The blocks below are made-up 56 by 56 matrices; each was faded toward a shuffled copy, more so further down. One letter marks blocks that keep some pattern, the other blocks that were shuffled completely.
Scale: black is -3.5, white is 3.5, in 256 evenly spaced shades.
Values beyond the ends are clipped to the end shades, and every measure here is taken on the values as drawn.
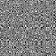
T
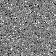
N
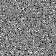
N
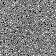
N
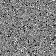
N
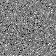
N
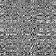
T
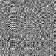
T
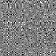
T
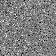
N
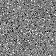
N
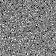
N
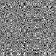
T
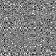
T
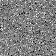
N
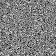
N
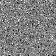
N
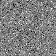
N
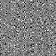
T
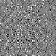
T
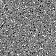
N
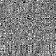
T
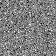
N
